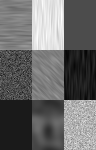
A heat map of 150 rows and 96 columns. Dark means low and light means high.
The table splits into 3 rows of 3 panels. Panel 1,1: middling, streaked across, faint in contrast. Panel 1,2: very high, streaked downward, faint in contrast. Panel 1,3: low, flat. Panel 2,1: low, fine-grained. Panel 2,2: middling, slanting down to the right, faint in contrast. Panel 2,3: very low, streaked downward, faint in contrast. Panel 3,1: very low, flat. Panel 3,2: low, smooth. Panel 3,3: high, fine-grained.
